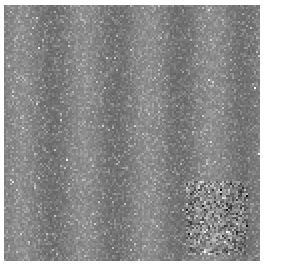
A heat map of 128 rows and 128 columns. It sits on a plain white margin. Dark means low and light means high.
Stripes: upright, repeating 4 times. Roughest part: bottom right. Odd rows or columns: none. Odd patch: rougher, in the bottom right. Mirror symmetry: none.
